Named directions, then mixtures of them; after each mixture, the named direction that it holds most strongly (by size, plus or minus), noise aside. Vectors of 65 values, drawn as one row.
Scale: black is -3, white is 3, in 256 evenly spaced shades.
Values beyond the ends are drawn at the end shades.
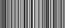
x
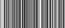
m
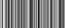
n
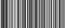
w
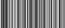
w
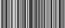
w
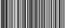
w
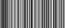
x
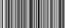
n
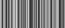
n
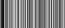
w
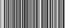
m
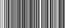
m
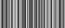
w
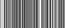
m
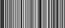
m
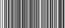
m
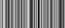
n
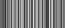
x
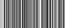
m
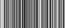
m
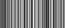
x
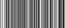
n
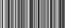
n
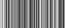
n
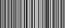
x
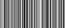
m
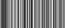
x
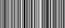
x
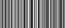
x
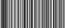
x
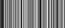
m
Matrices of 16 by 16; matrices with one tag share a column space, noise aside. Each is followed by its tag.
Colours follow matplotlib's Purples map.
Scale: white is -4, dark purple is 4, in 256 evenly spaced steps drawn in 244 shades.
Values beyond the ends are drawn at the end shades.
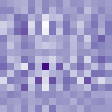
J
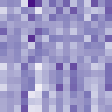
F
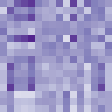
F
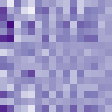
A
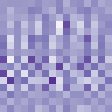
J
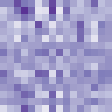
A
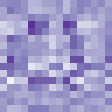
J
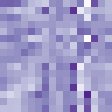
F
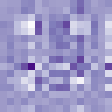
J
